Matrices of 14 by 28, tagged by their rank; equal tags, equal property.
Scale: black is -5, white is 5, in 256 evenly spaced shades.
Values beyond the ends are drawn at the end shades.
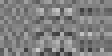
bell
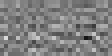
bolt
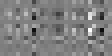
bell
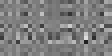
bell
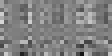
bell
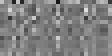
bolt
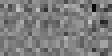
bolt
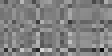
bell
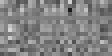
bolt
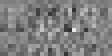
bolt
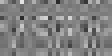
bell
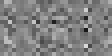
bolt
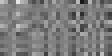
bell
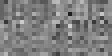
bolt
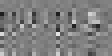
bell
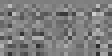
bolt
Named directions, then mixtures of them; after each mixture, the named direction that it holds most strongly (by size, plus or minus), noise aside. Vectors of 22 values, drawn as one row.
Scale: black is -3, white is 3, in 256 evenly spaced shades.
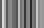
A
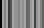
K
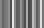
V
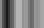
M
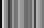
K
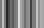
A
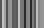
A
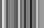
A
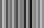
A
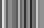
A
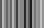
A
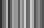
K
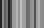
K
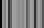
K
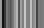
A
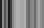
K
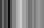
M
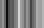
M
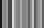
K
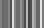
V
